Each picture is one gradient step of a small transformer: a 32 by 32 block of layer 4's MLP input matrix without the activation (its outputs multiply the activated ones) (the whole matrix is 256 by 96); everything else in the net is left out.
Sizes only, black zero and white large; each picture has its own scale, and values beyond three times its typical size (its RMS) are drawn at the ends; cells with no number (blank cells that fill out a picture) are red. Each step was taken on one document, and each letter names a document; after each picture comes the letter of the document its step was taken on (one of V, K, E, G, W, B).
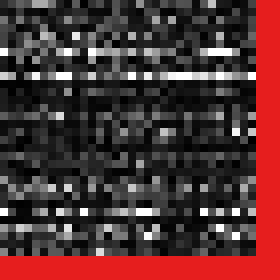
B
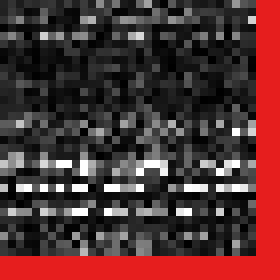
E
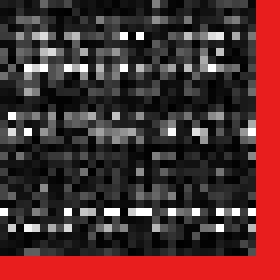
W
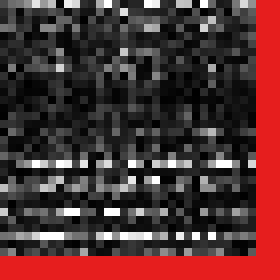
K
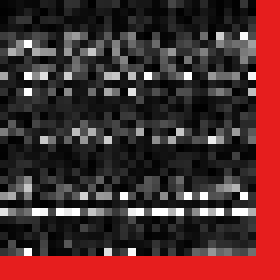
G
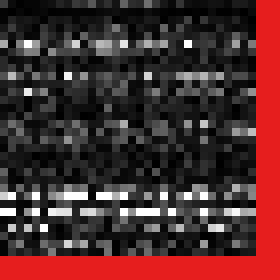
G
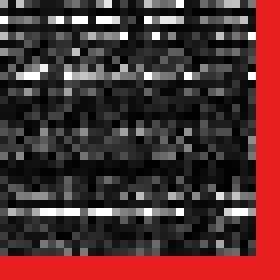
W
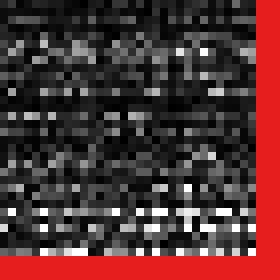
B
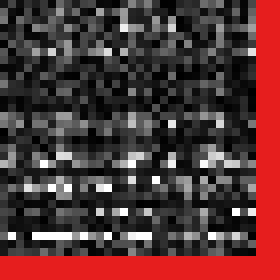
K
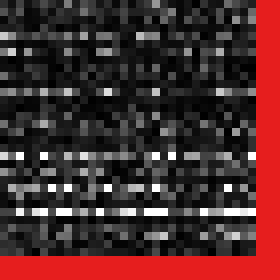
E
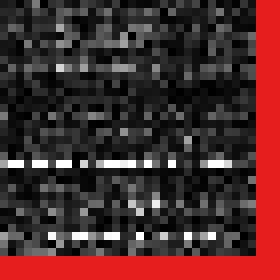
K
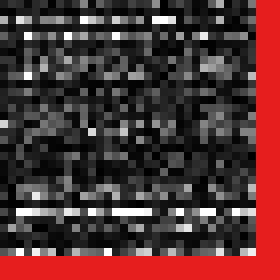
W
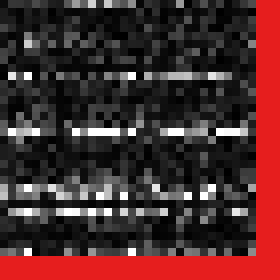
G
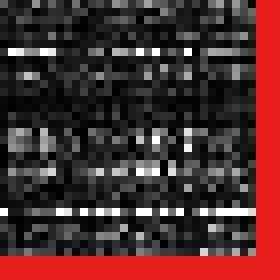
E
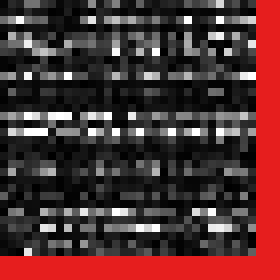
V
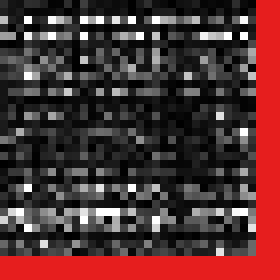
V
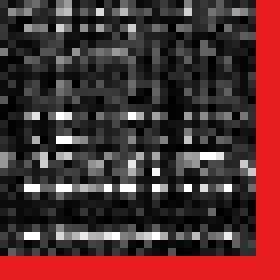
K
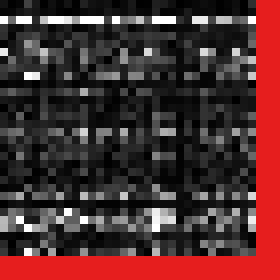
V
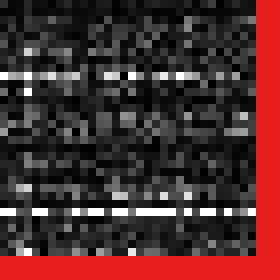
G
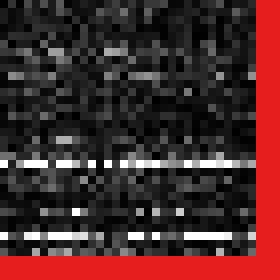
K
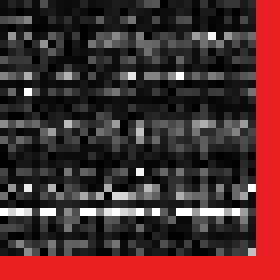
G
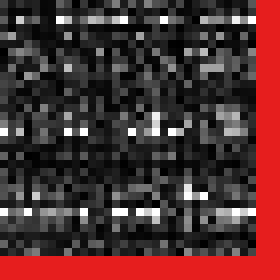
W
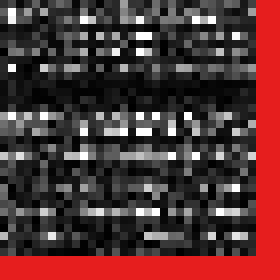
E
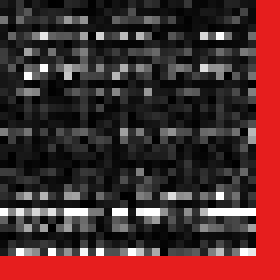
V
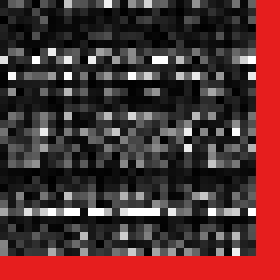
B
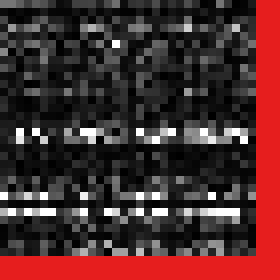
G
